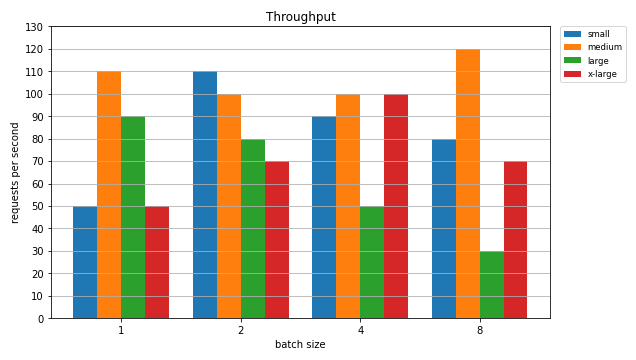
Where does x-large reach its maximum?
4
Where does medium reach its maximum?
8
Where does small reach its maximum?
2
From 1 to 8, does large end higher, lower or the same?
lower
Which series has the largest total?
medium
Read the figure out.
Title: Throughput
x-axis: batch size, ticks 1 2 4 8
y-axis: requests per second, ticks 0 10 20 30 40 50 60 70 80 90 100 110 120 130
Legend: small, medium, large, x-large
Values:
small: 50 110 90 80
medium: 110 100 100 120
large: 90 80 50 30
x-large: 50 70 100 70
